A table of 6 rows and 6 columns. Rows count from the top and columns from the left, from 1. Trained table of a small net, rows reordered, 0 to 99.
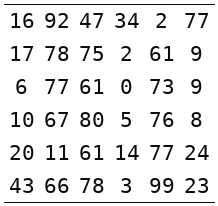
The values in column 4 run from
0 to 34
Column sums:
112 391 402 58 388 150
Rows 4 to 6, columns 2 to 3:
67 80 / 11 61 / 66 78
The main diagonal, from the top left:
16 78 61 5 77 23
